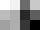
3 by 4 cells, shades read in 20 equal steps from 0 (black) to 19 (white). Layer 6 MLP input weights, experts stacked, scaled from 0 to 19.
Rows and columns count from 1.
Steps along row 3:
up down down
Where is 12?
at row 3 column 1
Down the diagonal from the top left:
19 13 4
